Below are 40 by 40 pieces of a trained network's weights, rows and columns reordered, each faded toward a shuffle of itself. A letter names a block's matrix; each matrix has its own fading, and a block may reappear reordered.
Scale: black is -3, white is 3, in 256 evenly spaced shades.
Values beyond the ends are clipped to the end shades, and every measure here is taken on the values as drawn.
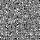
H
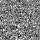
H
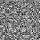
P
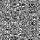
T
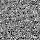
H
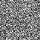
P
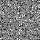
H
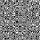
T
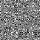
T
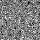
H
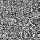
P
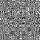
T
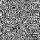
P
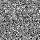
H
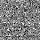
H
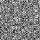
P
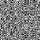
P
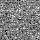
H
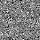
H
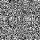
P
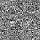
P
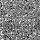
H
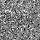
H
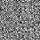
P
